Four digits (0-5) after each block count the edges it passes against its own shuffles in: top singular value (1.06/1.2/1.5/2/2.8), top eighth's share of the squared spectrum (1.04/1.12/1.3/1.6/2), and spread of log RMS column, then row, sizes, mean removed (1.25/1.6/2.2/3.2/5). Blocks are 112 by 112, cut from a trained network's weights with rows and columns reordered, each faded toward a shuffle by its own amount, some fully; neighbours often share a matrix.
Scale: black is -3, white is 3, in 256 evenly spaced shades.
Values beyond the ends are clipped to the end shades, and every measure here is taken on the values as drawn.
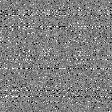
4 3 1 3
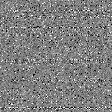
4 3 1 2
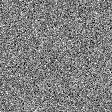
1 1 0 0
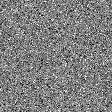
0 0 0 0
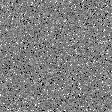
2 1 0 0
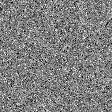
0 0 0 0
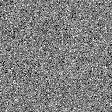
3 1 0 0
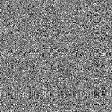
4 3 2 2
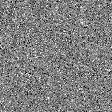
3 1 0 1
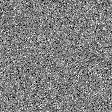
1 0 0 0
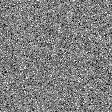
0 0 0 0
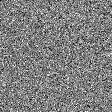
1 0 0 0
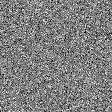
1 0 0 0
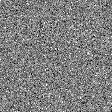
2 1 0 0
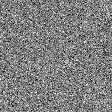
2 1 0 1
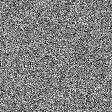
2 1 0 1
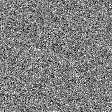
0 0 0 0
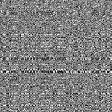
5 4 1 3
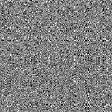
4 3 2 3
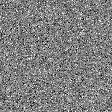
1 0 0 0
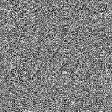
4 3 2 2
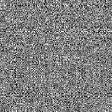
4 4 2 3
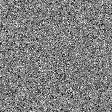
0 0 0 0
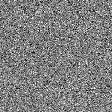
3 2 1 1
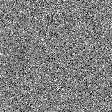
2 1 0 0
